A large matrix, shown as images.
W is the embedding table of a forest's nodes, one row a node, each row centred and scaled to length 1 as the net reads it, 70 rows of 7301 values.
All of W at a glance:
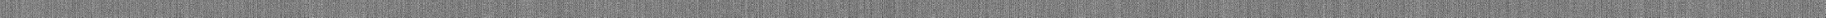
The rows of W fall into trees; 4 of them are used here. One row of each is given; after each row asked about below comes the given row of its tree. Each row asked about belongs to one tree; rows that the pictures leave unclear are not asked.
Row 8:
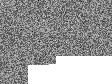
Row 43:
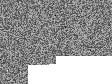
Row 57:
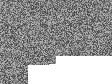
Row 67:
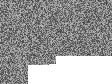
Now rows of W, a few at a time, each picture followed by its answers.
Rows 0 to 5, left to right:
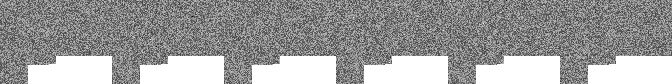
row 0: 8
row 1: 57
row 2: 57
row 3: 67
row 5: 67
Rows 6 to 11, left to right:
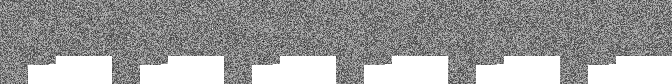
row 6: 57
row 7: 8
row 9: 67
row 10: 43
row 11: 43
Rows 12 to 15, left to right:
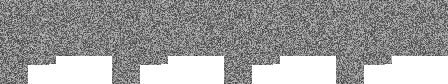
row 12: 43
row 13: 43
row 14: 43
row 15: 67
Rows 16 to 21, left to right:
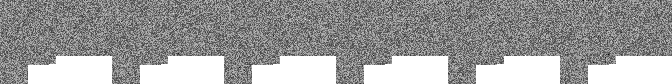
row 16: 57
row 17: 57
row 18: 57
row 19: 57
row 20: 43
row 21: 67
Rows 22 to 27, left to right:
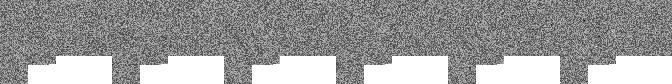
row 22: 67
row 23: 8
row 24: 57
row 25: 8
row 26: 57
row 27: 67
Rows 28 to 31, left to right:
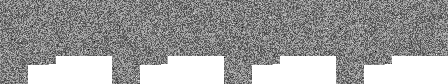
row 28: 43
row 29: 57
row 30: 57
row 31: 67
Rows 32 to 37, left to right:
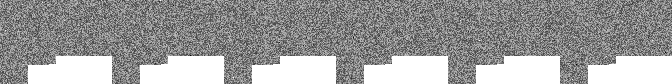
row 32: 67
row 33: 57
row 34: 43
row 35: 67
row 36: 43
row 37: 8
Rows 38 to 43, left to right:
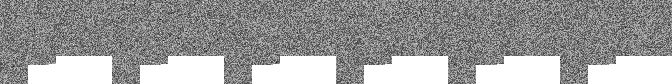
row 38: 8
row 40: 8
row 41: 43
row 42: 43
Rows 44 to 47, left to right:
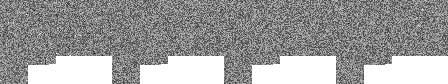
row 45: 43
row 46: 43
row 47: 57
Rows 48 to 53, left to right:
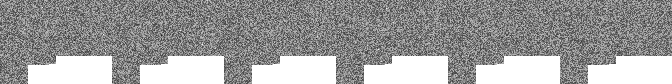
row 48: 8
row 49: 57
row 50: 8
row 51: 8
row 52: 8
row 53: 43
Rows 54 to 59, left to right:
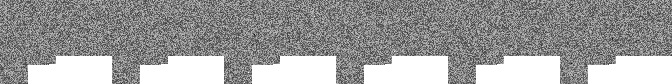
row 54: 57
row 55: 43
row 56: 8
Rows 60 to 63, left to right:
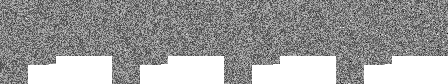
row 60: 8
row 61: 57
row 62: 67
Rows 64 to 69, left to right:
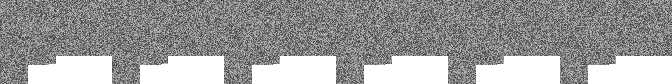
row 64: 8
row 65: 8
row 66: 57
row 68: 57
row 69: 57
